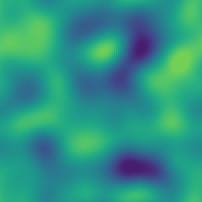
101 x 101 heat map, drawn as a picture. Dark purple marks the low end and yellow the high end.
Grain: smooth. Odd rows or columns: none. Slope: none.
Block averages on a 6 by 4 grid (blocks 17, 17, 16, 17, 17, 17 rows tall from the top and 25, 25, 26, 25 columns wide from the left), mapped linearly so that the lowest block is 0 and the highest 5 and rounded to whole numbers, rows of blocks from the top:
4103
5304
2205
3324
1302
3212
